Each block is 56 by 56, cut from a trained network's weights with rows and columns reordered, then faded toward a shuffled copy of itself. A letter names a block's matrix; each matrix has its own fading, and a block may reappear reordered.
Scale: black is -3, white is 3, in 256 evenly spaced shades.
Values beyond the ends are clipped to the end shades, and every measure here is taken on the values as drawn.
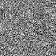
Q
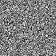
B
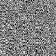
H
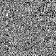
Q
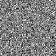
Q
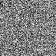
B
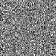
Q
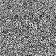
B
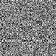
Q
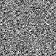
Q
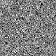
Q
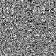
Q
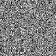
H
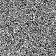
B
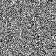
B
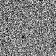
B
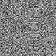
H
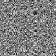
H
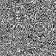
Q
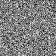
B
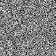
Q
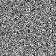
Q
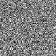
H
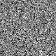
Q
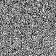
B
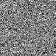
Q
